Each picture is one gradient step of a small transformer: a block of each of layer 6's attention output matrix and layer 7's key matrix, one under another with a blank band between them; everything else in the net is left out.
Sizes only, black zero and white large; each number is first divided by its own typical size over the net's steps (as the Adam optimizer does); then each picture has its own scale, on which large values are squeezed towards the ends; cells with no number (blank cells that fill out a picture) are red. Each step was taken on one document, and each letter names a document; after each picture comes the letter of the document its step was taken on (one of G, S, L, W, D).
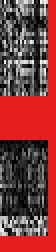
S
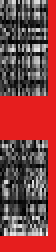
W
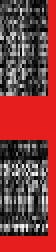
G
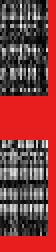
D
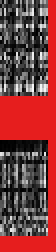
S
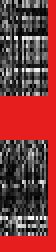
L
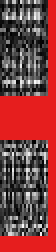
D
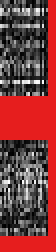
L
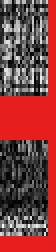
S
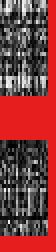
G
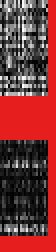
G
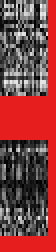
S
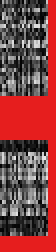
W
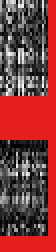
G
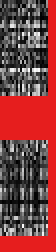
D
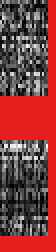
D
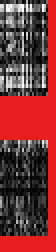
G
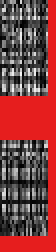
D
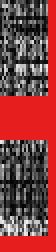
S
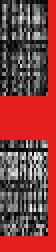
D
